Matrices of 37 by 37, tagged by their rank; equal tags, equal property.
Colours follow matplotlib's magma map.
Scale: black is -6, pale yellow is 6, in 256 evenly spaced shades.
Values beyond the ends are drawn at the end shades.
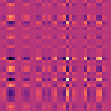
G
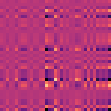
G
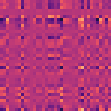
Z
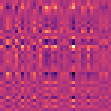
Z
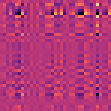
Z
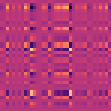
G
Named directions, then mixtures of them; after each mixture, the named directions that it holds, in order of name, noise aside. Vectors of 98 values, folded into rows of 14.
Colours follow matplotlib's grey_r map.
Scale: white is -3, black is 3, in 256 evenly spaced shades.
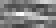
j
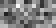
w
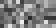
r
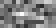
j, r, w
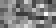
j, w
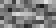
j, r, w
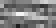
j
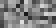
j, r, w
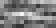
j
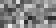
r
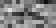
j, r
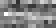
j, r, w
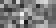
j, r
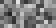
r, w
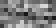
j, r, w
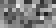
w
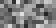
j, r, w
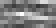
j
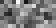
r, w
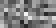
j, r, w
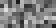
r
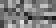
j, r, w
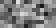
j, r, w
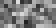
j, r, w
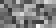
j, r, w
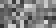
r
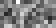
r, w
